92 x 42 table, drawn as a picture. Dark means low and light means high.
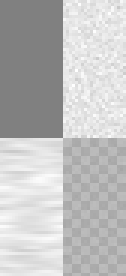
It is made of 2 by 2 panels. Panel 1,1: middling, flat. Panel 1,2: very high, fine-grained, faint in contrast. Panel 2,1: very high, streaked across, faint in contrast. Panel 2,2: high, checkered, faint in contrast.
